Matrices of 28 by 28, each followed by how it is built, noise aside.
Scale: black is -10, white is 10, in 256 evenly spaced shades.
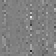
uneven columns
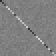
diagonal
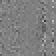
uneven columns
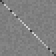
diagonal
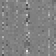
uneven columns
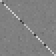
diagonal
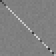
diagonal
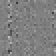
uneven columns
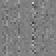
uneven columns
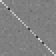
diagonal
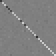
diagonal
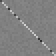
diagonal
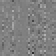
uneven columns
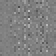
uneven columns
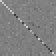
diagonal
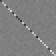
diagonal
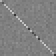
diagonal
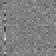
uneven columns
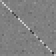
diagonal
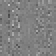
uneven columns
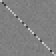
diagonal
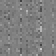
uneven columns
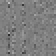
uneven columns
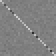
diagonal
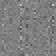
uneven columns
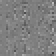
uneven columns
